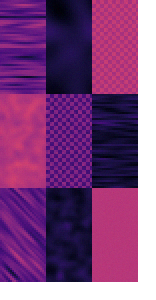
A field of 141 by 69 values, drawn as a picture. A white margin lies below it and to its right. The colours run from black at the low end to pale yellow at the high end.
It is made of 3 by 3 panels. Panel 1,1: low, streaked across. Panel 1,2: very low, smooth, faint in contrast. Panel 1,3: middling, checkered, faint in contrast. Panel 2,1: middling, blotchy, faint in contrast. Panel 2,2: low, checkered. Panel 2,3: very low, streaked across, faint in contrast. Panel 3,1: low, slanting down to the right. Panel 3,2: very low, blotchy, faint in contrast. Panel 3,3: middling, flat.
